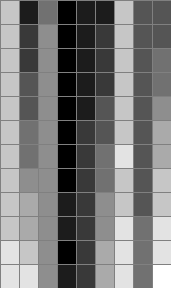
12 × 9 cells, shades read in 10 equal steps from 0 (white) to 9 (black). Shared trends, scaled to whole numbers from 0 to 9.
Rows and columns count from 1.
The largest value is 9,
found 9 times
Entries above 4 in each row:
7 6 6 6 5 5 5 4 3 3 3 3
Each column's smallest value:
1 1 4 8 7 3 1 5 0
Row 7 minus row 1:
0 -3 -1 0 -1 -3 -1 0 -3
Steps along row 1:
up down up down same down up same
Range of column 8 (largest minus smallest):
1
